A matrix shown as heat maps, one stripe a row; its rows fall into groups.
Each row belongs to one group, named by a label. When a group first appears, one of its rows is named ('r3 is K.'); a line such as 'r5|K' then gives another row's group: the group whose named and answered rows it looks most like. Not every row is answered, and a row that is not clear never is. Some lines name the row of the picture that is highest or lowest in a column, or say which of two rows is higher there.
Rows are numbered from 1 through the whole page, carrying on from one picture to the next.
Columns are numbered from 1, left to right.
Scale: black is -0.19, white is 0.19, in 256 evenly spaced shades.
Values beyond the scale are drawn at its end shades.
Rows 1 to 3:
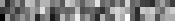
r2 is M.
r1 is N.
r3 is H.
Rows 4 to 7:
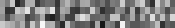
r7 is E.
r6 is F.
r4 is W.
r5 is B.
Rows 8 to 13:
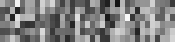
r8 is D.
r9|M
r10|H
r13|F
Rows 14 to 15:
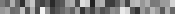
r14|W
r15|E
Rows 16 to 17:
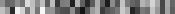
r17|E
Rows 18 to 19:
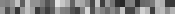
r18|N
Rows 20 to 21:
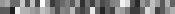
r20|E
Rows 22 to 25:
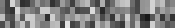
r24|N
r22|F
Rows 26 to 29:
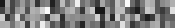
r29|E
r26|H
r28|N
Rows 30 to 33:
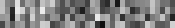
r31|E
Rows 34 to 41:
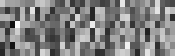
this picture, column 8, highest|34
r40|H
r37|H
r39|F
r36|E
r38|F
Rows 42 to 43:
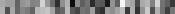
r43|B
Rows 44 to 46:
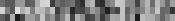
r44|B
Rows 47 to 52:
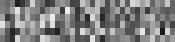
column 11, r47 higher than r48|No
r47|W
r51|W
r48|N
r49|D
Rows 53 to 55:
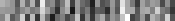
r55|E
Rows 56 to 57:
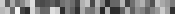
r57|N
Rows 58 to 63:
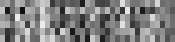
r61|E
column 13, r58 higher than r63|No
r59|N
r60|D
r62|B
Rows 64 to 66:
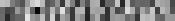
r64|N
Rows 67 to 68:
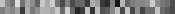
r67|D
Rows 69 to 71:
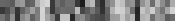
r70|M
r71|B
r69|B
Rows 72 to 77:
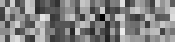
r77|F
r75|F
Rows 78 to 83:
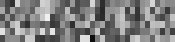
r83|W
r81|F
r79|B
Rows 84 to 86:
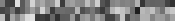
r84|N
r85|M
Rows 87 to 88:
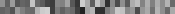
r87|W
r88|B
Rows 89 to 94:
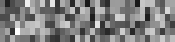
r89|M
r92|N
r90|W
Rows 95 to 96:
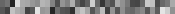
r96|F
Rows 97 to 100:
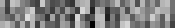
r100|E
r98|W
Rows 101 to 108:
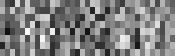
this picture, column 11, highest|105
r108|W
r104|W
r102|W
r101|D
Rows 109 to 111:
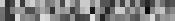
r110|F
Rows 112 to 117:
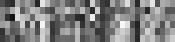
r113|N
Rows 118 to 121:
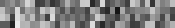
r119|D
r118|W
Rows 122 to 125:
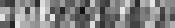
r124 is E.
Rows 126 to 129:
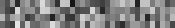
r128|F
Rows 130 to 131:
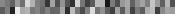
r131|H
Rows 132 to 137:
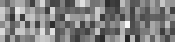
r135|E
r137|B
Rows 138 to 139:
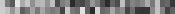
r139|N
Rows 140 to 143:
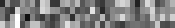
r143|N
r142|F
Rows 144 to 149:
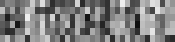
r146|M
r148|M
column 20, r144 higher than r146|No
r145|W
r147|M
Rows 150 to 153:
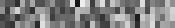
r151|F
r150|W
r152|M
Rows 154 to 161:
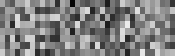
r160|N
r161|W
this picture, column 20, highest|160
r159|W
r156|N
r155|W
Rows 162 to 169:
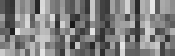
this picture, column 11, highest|164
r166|H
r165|B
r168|M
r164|B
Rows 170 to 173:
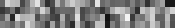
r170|N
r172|H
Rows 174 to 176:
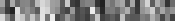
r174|B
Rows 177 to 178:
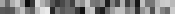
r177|F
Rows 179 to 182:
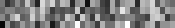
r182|H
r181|N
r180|M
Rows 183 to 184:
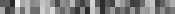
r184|D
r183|H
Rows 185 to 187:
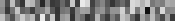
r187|E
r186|F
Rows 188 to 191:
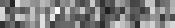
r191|M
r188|H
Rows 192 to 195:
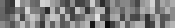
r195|W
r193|M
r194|N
